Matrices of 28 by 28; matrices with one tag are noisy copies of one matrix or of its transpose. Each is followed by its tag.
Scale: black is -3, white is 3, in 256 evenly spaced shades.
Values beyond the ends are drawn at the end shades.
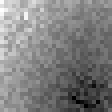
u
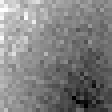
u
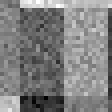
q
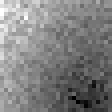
u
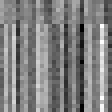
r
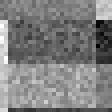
q
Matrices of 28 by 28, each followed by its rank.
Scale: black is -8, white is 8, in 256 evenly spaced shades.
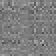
five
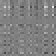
two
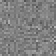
five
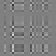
one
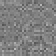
five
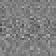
five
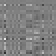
two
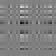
one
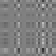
one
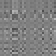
two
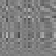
two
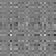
two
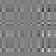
one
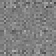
five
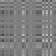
one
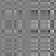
one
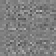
five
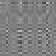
two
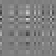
one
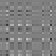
one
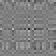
two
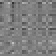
two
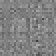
five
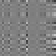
one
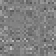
five
